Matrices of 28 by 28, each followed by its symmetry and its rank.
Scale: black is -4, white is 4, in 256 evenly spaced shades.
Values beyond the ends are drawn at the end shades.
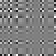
symmetric, rank one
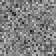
symmetric, full rank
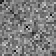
symmetric, full rank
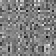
neither, rank five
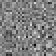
neither, rank five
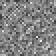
symmetric, full rank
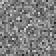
symmetric, full rank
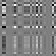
neither, rank one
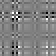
symmetric, rank one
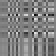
neither, rank one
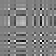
symmetric, rank one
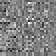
neither, rank five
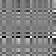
neither, rank one
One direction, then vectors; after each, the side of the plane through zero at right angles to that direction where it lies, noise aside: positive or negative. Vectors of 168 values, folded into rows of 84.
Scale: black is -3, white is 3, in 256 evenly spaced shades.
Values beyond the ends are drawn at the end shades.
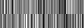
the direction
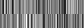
positive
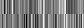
negative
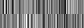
positive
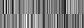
positive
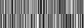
positive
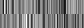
positive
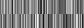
positive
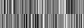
negative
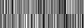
positive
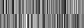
positive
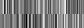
negative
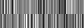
positive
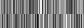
negative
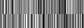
positive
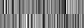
positive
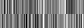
negative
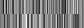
positive
